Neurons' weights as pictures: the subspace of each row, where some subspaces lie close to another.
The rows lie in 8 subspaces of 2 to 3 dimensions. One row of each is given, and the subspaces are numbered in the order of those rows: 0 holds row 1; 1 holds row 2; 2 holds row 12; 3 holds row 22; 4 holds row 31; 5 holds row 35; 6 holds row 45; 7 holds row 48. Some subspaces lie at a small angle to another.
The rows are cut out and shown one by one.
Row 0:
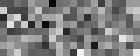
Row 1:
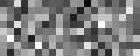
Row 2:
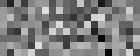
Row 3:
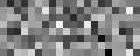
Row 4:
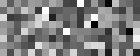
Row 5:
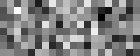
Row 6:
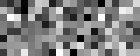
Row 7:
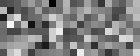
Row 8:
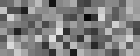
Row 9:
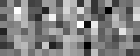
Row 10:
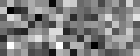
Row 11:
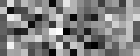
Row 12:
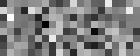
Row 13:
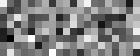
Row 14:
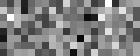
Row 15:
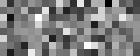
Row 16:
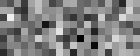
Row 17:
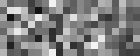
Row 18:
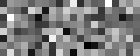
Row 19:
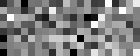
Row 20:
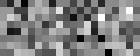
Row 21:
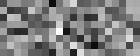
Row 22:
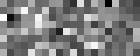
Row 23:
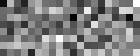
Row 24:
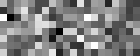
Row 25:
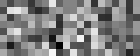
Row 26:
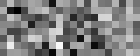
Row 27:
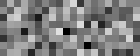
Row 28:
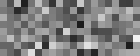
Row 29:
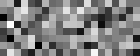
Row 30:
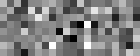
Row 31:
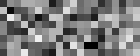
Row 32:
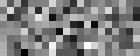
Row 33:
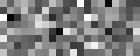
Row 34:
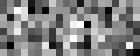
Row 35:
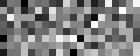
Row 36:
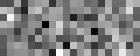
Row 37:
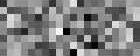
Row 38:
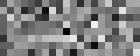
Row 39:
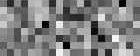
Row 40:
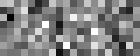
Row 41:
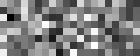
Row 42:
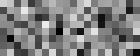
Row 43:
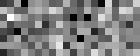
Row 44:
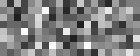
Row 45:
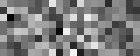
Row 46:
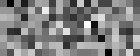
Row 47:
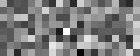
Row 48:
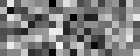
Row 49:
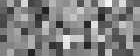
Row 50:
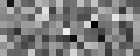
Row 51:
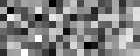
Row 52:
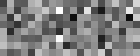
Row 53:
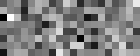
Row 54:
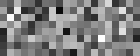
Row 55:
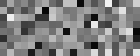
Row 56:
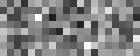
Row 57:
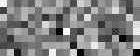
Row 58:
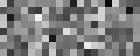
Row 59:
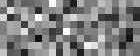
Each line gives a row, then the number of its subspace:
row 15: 2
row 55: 1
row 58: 2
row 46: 1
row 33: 3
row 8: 6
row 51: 4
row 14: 5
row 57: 0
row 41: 3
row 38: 5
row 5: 6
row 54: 5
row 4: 1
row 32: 4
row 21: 6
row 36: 2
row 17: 4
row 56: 7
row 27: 6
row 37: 6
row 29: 0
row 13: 0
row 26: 7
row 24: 3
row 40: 2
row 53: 3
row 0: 0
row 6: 1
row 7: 0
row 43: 5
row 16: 3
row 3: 1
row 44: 6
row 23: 5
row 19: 5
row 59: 4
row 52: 5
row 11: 7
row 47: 0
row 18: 2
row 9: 7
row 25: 7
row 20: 1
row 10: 7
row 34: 4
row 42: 0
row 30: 4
